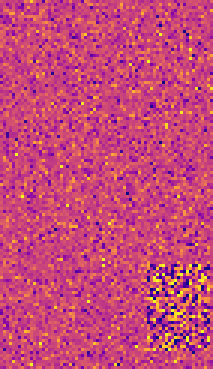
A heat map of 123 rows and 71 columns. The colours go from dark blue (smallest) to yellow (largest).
Roughest part: bottom right. Odd patch: rougher, in the bottom right. Histogram: heavy tails on both sides. Stripes: none.
